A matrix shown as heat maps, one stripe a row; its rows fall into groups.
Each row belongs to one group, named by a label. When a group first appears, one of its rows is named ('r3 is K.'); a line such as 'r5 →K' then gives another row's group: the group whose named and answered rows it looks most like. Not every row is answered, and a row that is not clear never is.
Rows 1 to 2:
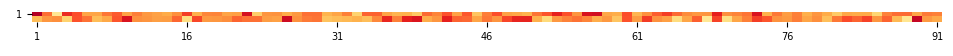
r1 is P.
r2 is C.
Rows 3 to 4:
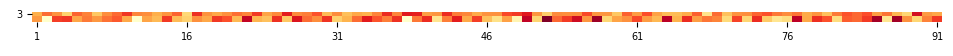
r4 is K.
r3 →C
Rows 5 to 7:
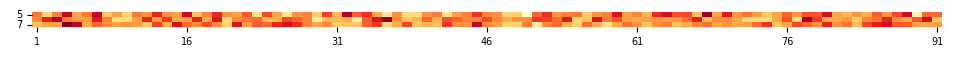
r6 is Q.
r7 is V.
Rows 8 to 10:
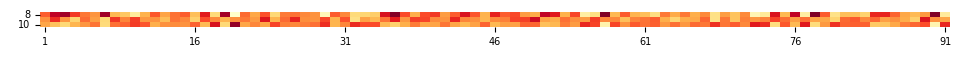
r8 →Q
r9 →C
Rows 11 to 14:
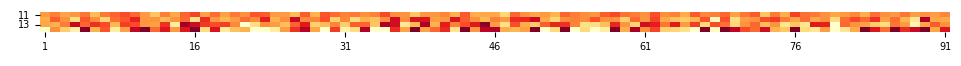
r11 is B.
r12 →C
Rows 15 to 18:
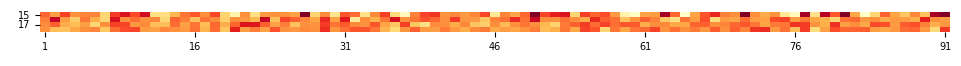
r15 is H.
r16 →C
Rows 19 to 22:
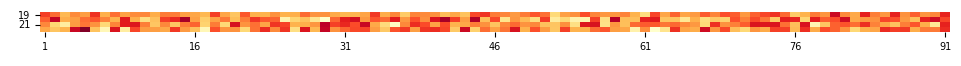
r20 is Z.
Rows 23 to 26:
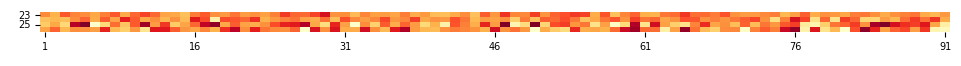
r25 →V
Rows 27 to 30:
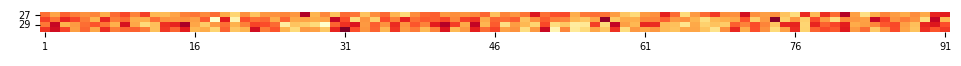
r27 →H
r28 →Q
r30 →Z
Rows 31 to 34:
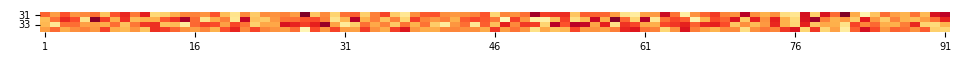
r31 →H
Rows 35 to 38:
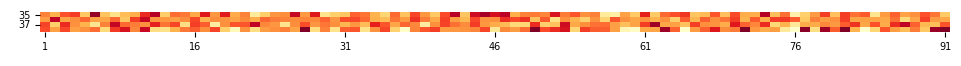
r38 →H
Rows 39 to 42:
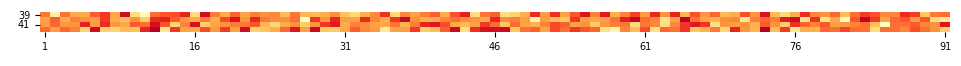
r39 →K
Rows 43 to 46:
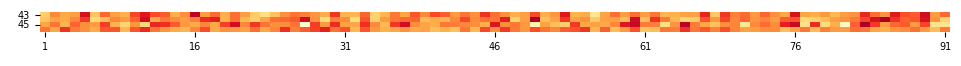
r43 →V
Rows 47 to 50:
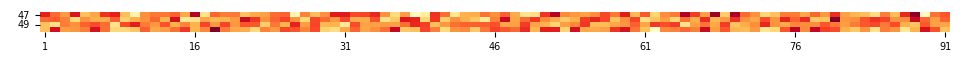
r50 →Q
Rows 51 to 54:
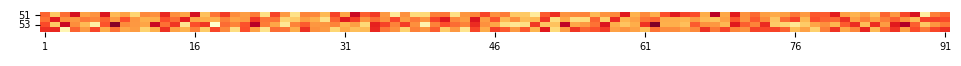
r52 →Z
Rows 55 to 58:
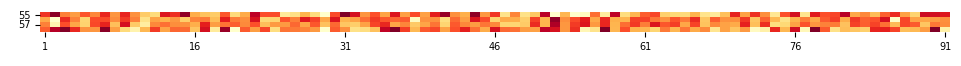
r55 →Z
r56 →K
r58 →Q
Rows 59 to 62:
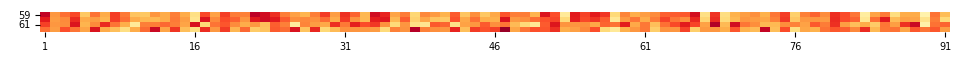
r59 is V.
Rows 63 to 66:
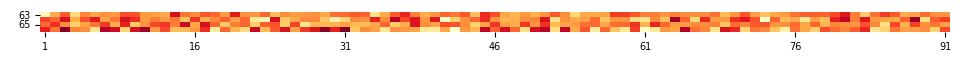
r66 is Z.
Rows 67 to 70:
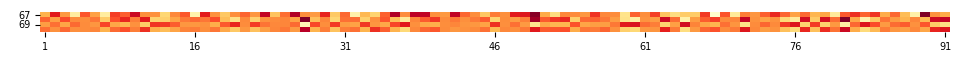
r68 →H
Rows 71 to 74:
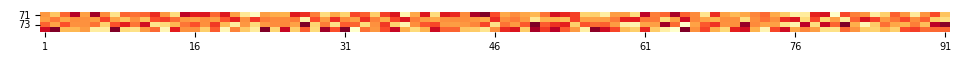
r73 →H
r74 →C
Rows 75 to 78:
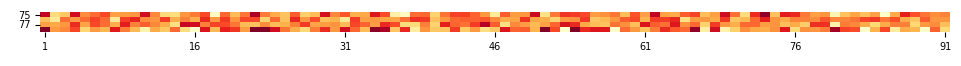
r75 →P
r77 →B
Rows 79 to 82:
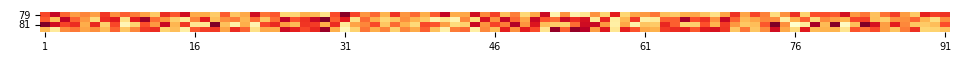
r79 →Z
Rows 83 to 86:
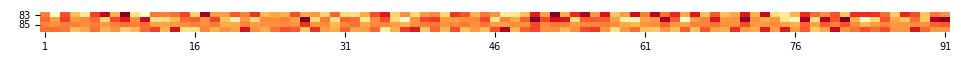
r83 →K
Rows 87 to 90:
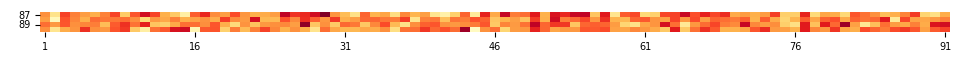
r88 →K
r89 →H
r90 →K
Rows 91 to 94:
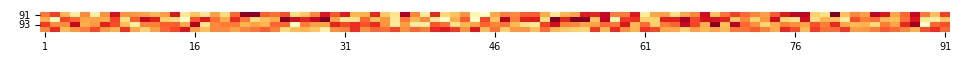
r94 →Z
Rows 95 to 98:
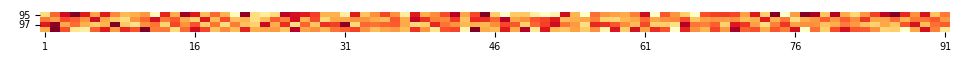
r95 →V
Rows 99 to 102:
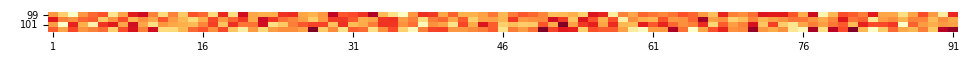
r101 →K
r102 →H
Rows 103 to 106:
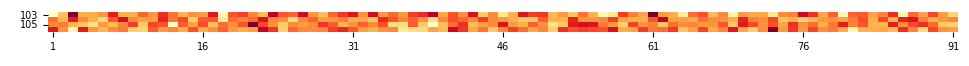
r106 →P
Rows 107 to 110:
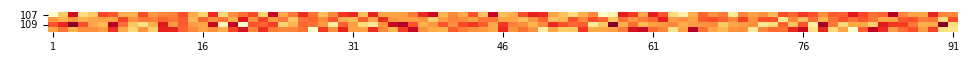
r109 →Q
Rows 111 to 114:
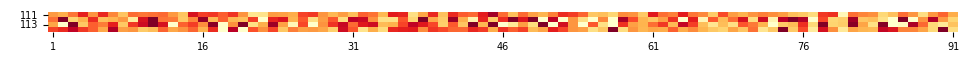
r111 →B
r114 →Q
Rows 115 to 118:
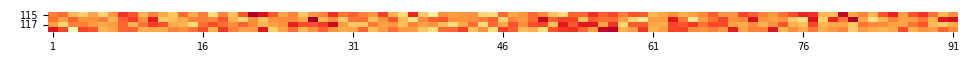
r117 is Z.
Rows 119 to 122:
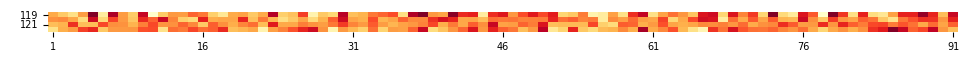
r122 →V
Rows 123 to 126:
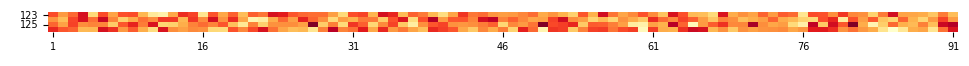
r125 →H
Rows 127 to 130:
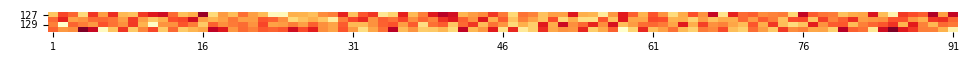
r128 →Z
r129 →K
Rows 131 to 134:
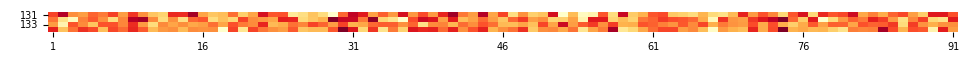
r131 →Z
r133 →K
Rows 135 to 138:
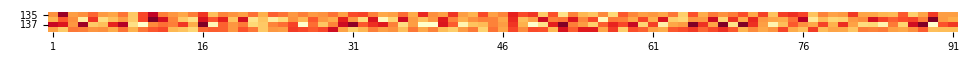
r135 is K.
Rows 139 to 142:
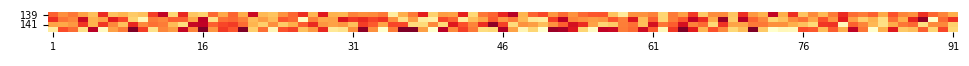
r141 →B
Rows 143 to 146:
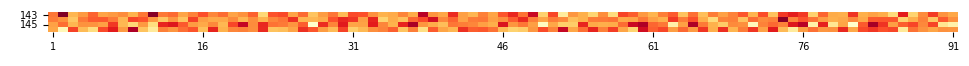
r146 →K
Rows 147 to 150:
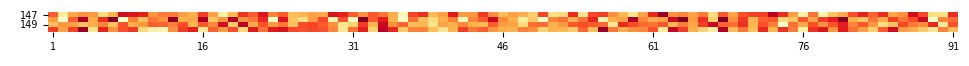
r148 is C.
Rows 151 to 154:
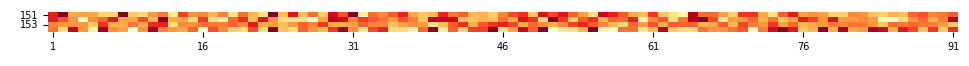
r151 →C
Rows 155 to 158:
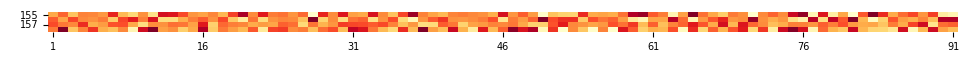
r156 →H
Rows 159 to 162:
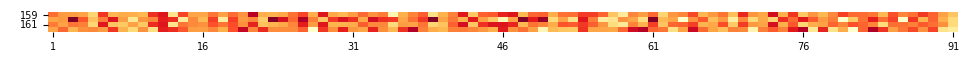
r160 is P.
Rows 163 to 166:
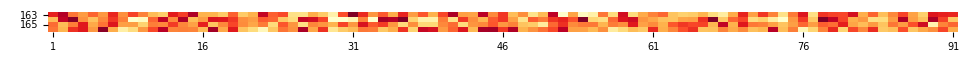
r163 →Z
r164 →Q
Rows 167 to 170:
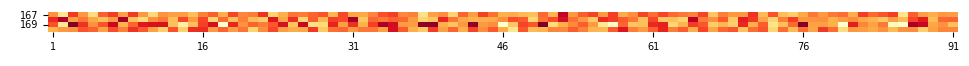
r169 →P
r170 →B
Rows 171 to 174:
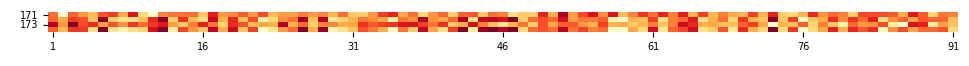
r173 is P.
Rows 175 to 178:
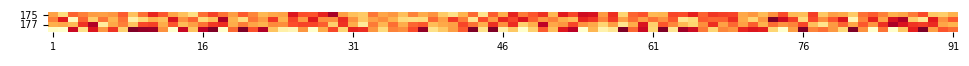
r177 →V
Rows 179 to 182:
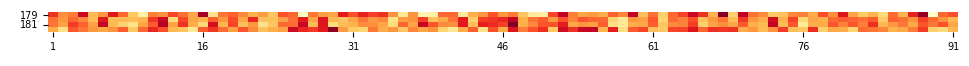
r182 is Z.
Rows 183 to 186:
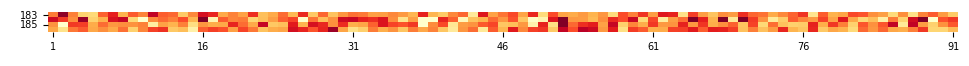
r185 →K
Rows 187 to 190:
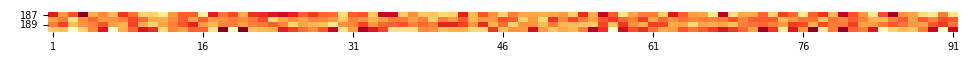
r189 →Z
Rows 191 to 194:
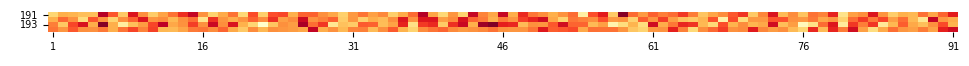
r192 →C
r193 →B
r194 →H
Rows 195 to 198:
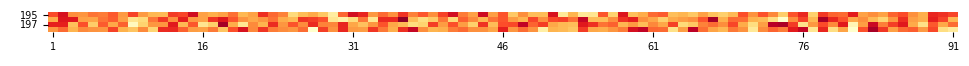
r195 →Z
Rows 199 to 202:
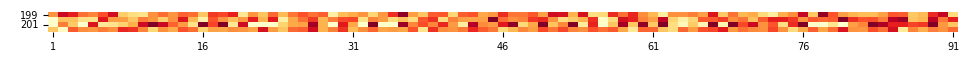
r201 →V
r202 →K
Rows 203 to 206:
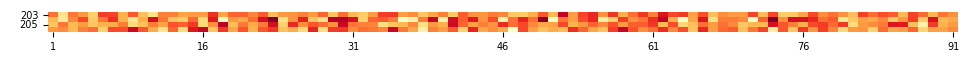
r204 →P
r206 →B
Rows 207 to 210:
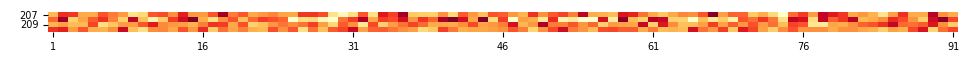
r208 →Z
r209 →V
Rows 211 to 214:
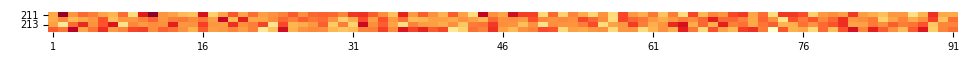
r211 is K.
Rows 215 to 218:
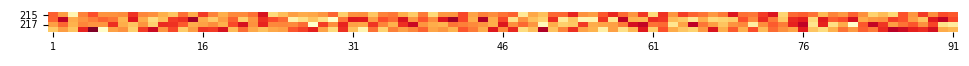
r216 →Z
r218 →V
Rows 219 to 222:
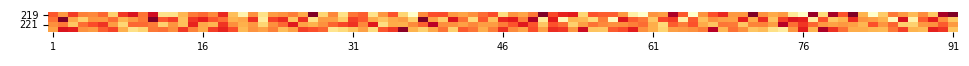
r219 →H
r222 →Q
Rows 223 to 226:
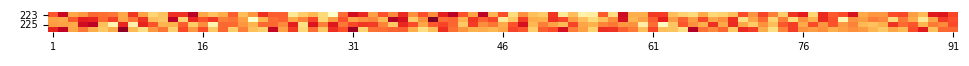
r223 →Z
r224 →B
